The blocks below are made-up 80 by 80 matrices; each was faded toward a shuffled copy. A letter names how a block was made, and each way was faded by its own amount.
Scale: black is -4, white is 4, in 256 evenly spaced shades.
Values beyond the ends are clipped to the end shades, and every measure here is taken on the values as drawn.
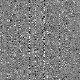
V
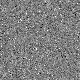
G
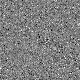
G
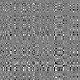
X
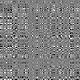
X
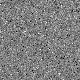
G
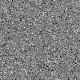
G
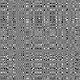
X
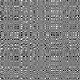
X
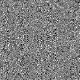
V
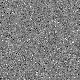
G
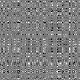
X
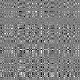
X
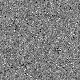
G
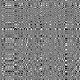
X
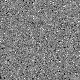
G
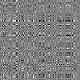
X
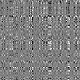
X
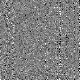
V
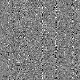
V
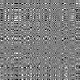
X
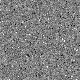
G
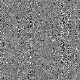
V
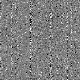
V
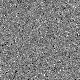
G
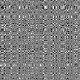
X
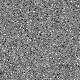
G
